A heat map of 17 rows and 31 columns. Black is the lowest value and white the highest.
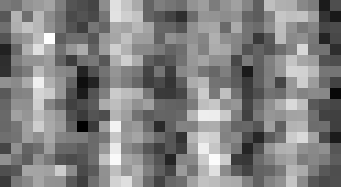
There is no overall slope. Streaks run downward. Stripes running up and down repeat 4 times from left to right. The histogram is bell-shaped.
